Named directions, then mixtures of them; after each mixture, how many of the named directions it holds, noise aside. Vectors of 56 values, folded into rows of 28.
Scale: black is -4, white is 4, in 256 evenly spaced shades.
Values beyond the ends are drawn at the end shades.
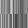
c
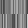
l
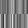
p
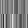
two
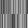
one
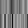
two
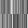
three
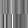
three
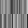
three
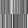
three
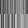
three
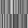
two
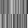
three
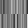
two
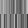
three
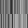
one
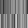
three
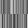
three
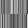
two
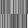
two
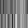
two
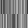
one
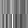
three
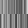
three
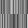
two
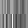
three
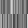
three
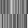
three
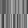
two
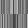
two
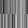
two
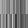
two
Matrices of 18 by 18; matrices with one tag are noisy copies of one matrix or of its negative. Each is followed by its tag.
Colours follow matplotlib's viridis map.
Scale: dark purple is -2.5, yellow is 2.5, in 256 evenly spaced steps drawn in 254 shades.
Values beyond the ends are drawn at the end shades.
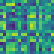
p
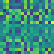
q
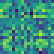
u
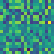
q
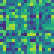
p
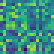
p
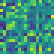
p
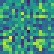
u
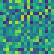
q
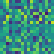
q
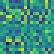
q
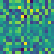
q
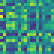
p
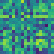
u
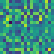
q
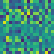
q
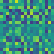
q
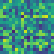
u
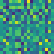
q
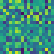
q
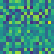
q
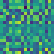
q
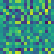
q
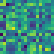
p
